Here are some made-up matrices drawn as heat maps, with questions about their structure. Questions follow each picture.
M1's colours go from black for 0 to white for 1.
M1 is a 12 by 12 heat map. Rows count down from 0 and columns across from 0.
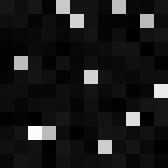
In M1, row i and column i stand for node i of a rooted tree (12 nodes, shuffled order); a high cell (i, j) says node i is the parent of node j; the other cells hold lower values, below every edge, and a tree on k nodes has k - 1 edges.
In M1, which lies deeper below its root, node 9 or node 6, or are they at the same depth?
node 6
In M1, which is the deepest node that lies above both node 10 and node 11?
1
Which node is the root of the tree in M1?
0
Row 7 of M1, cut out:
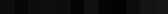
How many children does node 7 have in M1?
0
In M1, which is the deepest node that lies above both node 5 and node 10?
1
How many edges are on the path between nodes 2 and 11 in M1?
8
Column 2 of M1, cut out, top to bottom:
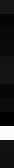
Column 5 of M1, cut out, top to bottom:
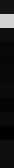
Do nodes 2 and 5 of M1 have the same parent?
no
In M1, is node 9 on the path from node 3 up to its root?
yes
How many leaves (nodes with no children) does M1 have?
4
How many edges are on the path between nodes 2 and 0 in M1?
3
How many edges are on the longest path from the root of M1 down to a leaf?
5
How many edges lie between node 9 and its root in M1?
2
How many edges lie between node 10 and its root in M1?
3
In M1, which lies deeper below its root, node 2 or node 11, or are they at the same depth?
node 11
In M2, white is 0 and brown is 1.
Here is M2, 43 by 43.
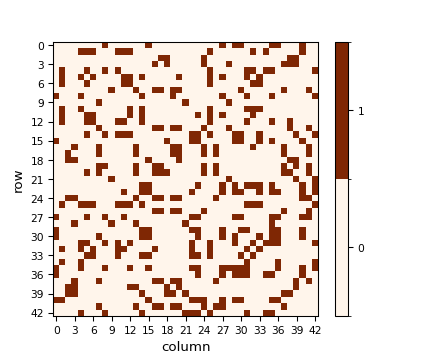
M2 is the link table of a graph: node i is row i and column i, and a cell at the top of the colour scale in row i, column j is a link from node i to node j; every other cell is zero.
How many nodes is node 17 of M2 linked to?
9
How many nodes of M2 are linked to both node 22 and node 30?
8
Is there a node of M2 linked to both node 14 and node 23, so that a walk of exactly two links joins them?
yes
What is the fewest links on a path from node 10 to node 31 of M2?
1
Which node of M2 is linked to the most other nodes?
node 35
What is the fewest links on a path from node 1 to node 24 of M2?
2
